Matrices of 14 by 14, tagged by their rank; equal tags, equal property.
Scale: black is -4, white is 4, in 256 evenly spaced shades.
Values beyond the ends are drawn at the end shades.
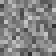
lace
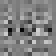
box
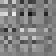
box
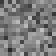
lace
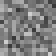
lace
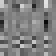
box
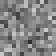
lace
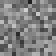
lace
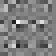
box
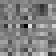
box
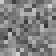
lace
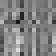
box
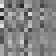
box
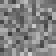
lace
